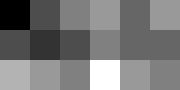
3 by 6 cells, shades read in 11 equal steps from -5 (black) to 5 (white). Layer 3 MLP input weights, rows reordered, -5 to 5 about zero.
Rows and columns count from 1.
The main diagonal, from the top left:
-5 -3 0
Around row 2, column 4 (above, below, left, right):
1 5 -2 -1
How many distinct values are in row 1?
5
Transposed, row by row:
-5 -2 2 / -2 -3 1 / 0 -2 0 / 1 0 5 / -1 -1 1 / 1 -1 0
